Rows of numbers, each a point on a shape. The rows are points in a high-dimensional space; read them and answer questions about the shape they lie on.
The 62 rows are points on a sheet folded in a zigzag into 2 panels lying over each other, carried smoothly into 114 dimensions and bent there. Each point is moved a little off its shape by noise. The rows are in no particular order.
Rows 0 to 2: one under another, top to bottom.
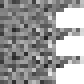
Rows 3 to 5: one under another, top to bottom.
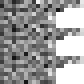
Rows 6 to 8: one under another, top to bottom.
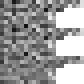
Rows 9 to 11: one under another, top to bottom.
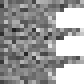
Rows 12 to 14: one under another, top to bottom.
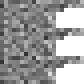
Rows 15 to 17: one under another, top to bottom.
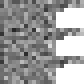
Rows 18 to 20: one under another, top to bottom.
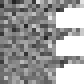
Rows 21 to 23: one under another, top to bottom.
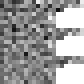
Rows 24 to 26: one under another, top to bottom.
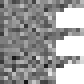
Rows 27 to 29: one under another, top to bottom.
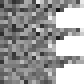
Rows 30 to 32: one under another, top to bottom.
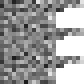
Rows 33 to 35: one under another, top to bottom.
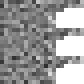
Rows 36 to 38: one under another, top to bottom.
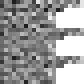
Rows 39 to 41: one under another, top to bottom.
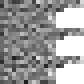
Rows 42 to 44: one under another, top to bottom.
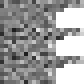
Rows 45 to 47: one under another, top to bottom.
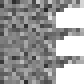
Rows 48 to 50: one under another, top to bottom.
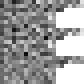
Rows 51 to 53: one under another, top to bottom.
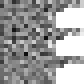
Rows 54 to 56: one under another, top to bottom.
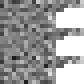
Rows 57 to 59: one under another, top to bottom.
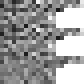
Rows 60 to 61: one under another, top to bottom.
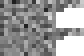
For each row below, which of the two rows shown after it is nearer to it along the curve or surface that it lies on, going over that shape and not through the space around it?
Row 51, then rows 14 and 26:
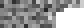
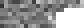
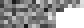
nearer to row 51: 14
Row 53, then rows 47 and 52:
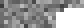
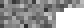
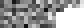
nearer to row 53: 47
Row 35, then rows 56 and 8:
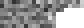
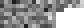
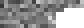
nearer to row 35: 8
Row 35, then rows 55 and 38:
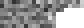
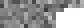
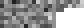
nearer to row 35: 55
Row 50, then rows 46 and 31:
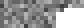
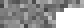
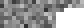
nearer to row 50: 31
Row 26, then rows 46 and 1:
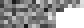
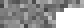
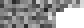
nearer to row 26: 1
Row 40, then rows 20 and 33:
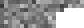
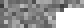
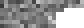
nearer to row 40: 20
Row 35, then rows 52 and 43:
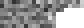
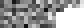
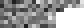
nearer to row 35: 52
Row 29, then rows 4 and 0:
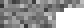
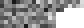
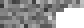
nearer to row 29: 4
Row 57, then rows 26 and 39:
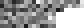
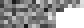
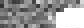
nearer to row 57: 26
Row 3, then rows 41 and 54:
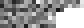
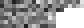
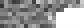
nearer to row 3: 41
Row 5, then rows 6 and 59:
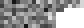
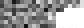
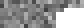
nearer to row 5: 6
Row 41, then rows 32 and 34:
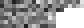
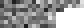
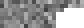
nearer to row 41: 32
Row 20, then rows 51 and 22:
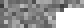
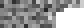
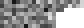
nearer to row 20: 22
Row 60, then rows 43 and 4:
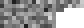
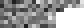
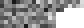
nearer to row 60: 4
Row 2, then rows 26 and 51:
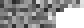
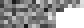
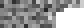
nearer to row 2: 51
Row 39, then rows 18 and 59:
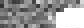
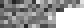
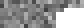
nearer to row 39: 59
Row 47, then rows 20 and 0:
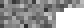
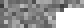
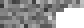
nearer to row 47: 20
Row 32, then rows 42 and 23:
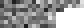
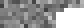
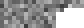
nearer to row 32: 23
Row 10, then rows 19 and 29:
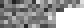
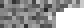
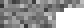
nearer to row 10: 29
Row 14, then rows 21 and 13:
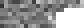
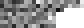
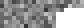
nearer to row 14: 21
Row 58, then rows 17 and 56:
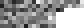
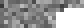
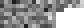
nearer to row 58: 56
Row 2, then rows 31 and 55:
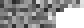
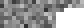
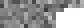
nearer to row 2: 55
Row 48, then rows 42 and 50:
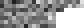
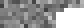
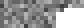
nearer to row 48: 50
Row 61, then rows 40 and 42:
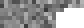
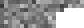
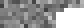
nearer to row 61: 42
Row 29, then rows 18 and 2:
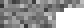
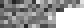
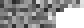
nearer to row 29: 18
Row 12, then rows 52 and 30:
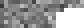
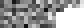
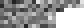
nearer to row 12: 30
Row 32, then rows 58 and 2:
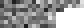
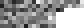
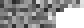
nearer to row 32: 58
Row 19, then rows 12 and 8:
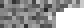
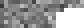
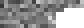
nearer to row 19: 8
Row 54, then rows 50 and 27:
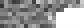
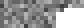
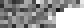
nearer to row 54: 27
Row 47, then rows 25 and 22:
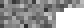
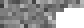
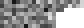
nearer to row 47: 22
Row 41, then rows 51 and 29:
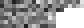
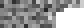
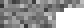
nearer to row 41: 29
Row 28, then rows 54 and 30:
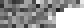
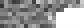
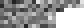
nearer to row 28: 54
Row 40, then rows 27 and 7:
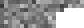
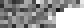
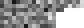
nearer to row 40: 7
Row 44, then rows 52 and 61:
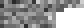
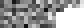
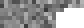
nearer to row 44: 52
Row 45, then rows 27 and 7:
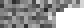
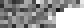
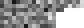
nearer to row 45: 27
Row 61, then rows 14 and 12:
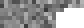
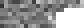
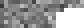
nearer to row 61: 14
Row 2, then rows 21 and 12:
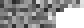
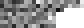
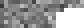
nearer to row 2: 21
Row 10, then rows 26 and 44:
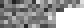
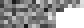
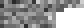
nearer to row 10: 26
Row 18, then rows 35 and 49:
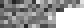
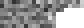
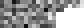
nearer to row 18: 49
